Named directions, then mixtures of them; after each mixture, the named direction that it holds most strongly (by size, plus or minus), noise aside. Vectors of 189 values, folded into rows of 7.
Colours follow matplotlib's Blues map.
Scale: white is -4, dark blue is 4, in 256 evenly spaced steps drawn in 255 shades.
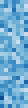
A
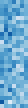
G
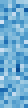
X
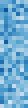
G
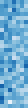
G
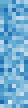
G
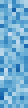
X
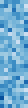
A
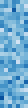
A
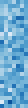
G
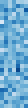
X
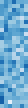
G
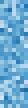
A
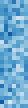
G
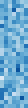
X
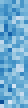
G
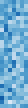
G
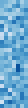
G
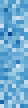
G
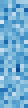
X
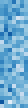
G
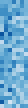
G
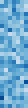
A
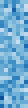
A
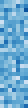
A
